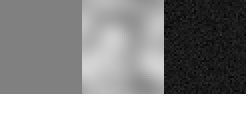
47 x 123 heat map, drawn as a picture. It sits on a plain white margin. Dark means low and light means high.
The table splits into one row of 3 panels. Panel 1,1: middling, flat. Panel 1,2: high, smooth. Panel 1,3: very low, fine-grained, faint in contrast.
